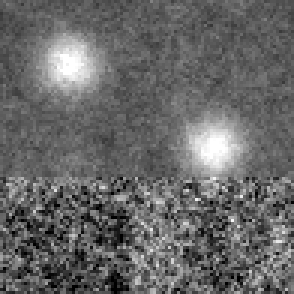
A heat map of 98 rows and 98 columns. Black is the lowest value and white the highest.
The top part is calmer, up to a seam about 60% of the way down. There are two bumps. The field is mottled with small blotches. The halves do not mirror each other.
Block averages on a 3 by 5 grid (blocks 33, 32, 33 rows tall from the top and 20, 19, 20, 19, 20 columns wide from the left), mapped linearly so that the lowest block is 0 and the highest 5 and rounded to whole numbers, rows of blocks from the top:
24111 | 11152 | 00212
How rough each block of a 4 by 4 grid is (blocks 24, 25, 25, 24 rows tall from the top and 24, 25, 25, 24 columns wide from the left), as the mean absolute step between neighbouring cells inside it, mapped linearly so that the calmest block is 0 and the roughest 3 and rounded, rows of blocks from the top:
0000 | 0000 | 2222 | 3333
